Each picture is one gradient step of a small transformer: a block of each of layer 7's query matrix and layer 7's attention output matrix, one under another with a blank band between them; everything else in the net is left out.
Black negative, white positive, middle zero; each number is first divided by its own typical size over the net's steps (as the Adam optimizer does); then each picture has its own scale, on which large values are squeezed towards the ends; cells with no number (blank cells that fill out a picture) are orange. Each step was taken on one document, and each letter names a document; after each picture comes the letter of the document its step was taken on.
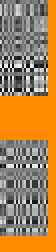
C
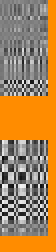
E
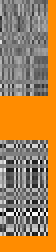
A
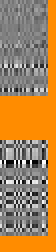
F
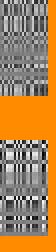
F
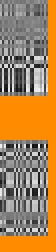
C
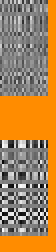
E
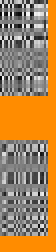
A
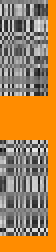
C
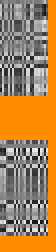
C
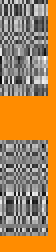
A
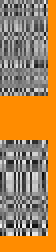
F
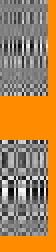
E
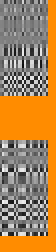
E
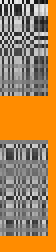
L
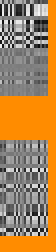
C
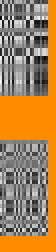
A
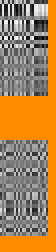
A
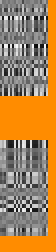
F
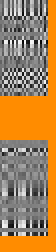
E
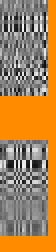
F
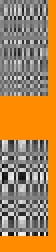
E
